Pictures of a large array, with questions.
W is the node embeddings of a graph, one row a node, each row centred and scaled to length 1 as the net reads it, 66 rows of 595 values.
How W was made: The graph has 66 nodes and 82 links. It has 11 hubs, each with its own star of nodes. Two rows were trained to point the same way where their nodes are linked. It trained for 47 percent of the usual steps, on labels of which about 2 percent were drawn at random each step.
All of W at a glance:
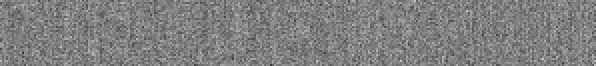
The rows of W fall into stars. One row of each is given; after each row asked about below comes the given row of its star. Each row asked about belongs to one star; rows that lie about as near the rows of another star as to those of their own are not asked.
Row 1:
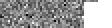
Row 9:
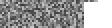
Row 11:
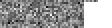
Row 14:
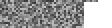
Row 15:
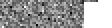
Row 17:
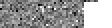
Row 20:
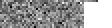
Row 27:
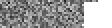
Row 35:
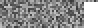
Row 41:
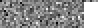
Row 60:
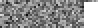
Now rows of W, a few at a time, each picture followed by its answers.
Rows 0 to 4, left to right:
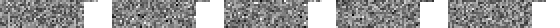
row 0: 9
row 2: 20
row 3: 17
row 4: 14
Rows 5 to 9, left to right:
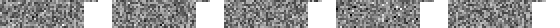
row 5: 27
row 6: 35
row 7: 9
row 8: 35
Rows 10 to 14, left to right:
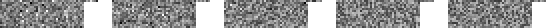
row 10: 20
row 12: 14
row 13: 1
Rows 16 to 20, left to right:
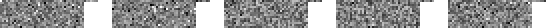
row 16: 14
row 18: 60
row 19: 11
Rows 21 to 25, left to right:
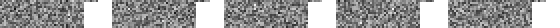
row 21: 15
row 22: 14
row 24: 15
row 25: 41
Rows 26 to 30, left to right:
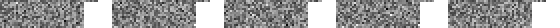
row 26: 27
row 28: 9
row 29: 11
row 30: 27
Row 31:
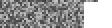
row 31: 20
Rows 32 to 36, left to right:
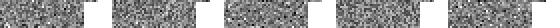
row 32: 9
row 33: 27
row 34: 41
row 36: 20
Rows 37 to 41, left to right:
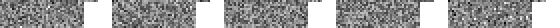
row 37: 35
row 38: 15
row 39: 11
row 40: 17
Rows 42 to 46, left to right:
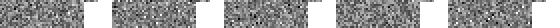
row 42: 9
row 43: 60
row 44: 1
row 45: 35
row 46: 9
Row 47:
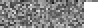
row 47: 41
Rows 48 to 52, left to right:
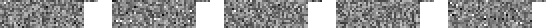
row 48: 17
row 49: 14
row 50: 1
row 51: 60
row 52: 60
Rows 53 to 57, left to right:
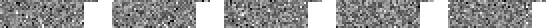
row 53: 17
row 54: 41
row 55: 1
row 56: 15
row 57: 35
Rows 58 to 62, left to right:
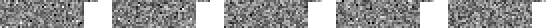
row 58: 17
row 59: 27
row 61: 1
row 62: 9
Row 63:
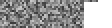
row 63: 15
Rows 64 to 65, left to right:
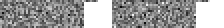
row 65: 20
